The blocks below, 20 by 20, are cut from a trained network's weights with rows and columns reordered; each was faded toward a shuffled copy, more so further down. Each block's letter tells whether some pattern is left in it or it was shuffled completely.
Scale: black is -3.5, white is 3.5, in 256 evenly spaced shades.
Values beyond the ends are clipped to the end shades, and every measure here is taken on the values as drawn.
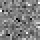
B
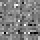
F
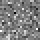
B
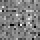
F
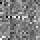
F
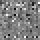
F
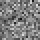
B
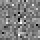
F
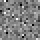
B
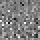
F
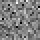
B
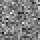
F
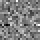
F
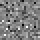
B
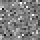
B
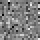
F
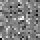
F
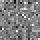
F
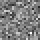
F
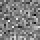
B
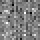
F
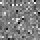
B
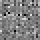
F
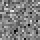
B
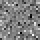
B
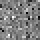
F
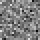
B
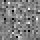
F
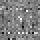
F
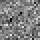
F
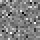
B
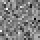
B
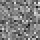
B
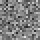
B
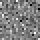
B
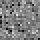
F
